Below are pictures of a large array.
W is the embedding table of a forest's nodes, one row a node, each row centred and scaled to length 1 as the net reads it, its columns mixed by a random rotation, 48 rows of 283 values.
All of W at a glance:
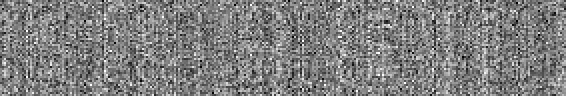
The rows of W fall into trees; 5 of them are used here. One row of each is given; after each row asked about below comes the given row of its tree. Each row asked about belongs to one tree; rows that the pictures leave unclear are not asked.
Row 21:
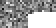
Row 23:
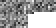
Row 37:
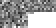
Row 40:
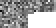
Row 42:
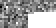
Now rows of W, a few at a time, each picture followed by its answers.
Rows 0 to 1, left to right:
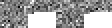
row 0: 23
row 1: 42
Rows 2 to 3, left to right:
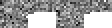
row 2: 21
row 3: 40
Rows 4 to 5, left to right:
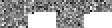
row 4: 23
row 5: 40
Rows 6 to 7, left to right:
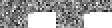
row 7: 37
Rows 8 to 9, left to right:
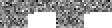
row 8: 37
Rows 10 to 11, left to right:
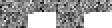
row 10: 42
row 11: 42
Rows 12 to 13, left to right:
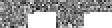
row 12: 23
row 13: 37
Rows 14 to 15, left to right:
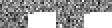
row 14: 42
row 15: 37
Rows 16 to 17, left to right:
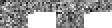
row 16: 21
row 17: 42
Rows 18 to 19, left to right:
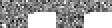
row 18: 37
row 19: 42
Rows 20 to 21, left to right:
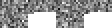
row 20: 37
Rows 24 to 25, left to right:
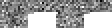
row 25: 40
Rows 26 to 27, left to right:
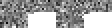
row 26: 37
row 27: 21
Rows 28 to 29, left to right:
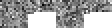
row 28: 40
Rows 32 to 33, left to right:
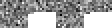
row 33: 23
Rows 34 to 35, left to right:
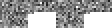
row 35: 37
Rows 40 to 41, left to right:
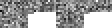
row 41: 42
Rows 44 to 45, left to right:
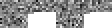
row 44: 37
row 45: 37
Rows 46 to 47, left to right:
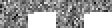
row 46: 42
